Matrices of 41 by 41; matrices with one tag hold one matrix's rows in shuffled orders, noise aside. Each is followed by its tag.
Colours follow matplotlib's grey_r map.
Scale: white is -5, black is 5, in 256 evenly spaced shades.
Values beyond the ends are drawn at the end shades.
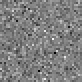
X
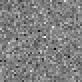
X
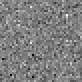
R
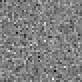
X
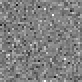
X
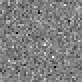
X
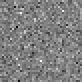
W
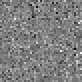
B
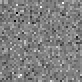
W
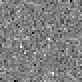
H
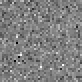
W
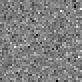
B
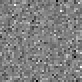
B
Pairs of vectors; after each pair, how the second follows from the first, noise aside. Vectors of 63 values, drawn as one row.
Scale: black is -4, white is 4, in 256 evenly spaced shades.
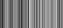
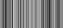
wrapped around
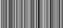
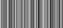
copied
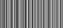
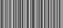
wrapped around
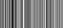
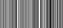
reversed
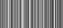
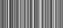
reversed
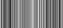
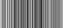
wrapped around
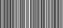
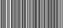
wrapped around
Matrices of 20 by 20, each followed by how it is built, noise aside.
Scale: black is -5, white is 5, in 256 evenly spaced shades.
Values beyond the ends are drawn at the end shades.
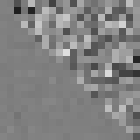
upper triangular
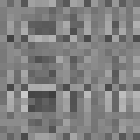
low rank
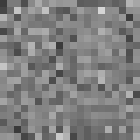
low rank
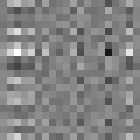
low rank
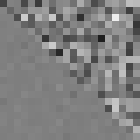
upper triangular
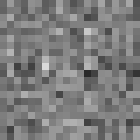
low rank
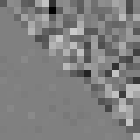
upper triangular
